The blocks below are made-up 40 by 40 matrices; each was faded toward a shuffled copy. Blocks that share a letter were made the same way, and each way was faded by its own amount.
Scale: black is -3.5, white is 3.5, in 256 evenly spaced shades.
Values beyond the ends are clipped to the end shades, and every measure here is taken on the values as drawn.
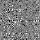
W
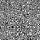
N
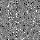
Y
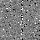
Y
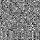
N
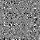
W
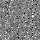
Y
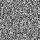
N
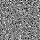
N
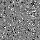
Y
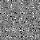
W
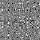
W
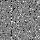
Y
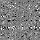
W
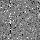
Y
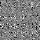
W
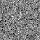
N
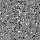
Y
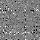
W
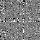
W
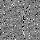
Y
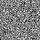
N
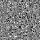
N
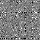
W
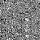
N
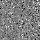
Y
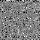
W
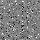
Y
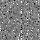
Y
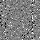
Y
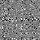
W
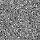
N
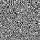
N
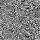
N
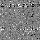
W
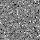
Y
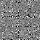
W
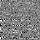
W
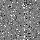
Y
